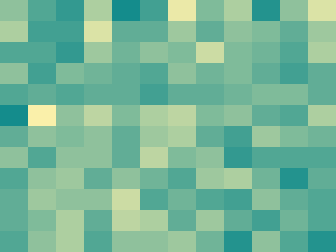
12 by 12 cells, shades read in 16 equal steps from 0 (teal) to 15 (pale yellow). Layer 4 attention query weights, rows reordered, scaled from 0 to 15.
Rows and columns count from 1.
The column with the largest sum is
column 7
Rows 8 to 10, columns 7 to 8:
7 8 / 4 9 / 6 4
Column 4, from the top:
10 13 9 6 5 11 8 8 5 8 5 4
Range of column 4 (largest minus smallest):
9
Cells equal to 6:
11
